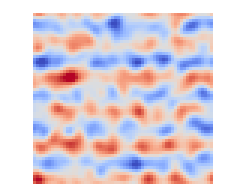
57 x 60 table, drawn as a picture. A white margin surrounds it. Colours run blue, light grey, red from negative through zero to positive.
The histogram is bell-shaped. Stripes running across repeat 5 times from top to bottom. No seam splits the table. The ninth with the lowest average is the top middle.
